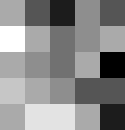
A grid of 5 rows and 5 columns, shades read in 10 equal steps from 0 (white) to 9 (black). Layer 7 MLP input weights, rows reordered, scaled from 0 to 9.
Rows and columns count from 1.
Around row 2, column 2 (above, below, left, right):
6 4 0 5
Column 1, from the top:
3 0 3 2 3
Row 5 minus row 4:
1 -2 -3 -3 2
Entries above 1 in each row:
5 4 5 5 3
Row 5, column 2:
1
